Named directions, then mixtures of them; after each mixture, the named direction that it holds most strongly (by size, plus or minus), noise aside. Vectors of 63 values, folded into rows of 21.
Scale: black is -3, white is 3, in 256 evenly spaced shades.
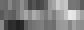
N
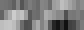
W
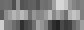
W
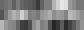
W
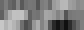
W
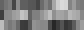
W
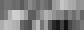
W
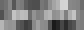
W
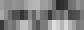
W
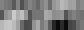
W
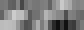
W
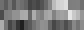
N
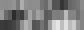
W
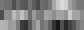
W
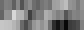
W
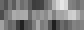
N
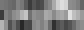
N
